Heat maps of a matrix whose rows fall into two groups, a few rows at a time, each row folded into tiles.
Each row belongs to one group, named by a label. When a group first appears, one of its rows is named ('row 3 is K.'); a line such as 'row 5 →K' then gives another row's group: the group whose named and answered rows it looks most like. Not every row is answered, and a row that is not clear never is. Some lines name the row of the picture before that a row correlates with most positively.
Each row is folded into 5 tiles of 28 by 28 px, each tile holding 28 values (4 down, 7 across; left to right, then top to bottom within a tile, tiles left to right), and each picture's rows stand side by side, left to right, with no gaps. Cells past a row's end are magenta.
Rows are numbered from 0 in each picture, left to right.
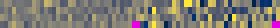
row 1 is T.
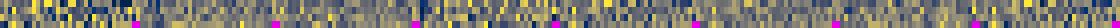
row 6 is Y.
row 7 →T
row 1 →Y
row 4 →T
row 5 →T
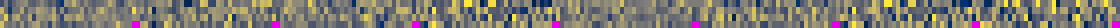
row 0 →Y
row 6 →T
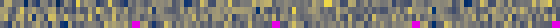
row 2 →T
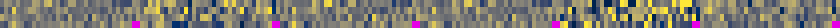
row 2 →T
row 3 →T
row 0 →T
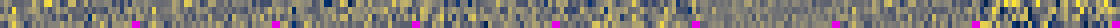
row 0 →T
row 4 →Y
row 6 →T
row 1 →T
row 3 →Y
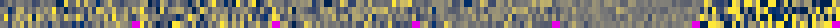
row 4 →T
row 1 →Y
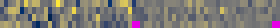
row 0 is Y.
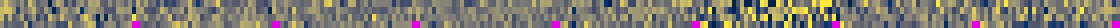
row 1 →Y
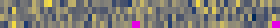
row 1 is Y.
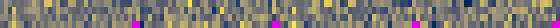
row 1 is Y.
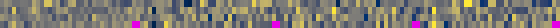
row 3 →T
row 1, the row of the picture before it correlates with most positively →3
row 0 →T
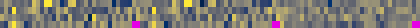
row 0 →T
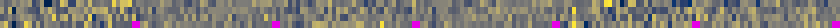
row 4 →T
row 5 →Y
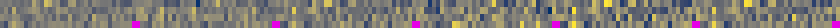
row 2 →T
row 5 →T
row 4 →T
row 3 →Y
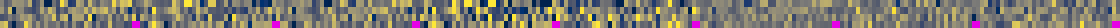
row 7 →Y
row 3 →T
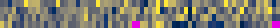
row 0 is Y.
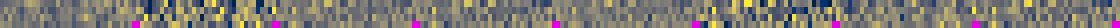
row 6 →Y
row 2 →T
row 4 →T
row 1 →Y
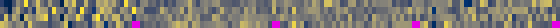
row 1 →Y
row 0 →Y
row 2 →T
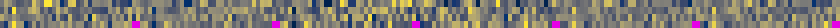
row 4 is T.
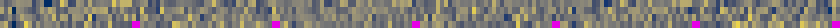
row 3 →Y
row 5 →Y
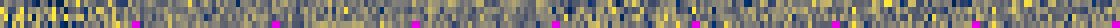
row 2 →Y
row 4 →Y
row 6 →T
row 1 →Y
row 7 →T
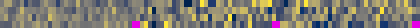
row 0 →Y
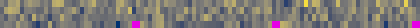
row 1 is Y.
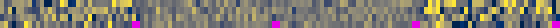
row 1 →Y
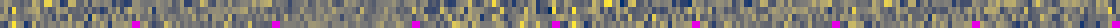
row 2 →Y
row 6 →T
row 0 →T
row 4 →T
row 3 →Y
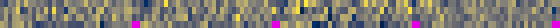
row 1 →Y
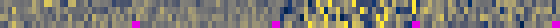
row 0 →T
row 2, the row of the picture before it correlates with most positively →1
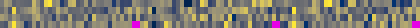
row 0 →T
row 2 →T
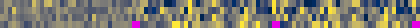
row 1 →Y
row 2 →Y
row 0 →T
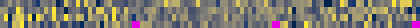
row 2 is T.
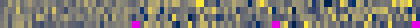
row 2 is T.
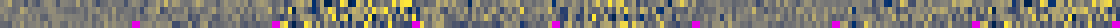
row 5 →Y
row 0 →Y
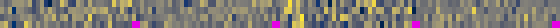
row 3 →Y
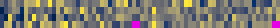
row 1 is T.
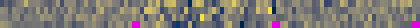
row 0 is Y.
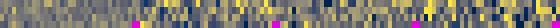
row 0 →T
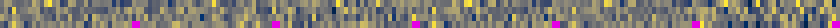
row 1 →Y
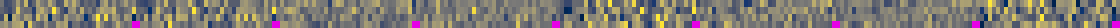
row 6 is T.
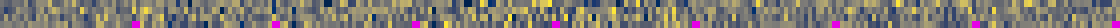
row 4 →Y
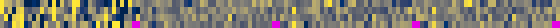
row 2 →T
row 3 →T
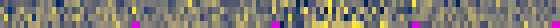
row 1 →Y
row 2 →Y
